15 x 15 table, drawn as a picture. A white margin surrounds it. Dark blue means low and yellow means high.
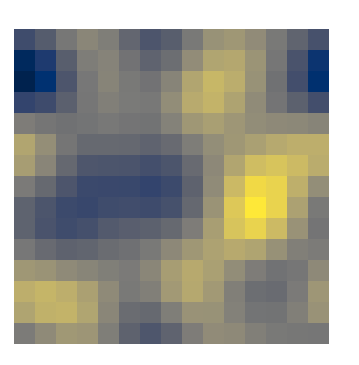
Ninth with the highest average: middle right. Average level on the scale: 50%. Histogram: bell-shaped.
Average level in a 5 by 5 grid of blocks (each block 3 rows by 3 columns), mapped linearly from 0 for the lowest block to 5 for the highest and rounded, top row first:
03241
22343
20155
22343
43333
